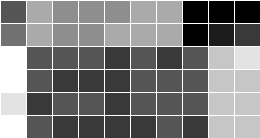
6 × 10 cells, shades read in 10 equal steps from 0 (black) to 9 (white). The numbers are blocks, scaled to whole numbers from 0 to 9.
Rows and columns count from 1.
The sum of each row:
36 41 43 41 41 39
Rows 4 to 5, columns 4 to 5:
2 2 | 3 2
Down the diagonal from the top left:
3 6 3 2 2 2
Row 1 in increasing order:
0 0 0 3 5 5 5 6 6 6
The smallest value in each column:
3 2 2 2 2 2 2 0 0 0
